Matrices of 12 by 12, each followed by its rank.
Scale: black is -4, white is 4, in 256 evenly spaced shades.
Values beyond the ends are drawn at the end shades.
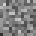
full rank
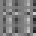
one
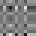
one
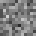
full rank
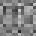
two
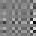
one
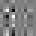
one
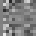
two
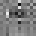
two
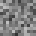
full rank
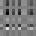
one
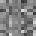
two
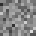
full rank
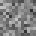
full rank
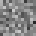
full rank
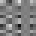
one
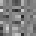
two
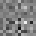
two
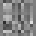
two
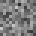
full rank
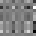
one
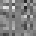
two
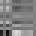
one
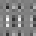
one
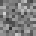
full rank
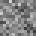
full rank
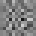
two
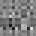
two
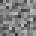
full rank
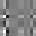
one
